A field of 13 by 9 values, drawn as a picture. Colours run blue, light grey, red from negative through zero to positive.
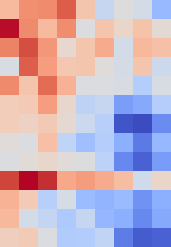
The field climbs toward the top left. Row 10 differs from the rows beside it. The middle right is the ninth with the lowest average. The grain runs across in streaks. Overall the values sit about 50% of the way up the scale.
